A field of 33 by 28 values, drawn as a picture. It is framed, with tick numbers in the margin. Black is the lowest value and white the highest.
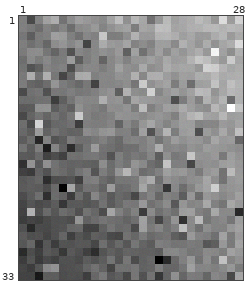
Odd rows or columns: none. Stripes: none. Ninth with the lowest average: bottom left. Grain: fine. Ninth with the highest average: top right. Slope: up to the top right. Mirror symmetry: none.
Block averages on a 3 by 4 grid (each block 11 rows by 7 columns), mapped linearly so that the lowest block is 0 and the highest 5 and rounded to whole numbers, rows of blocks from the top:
2 3 4 5
1 2 3 4
0 1 2 3
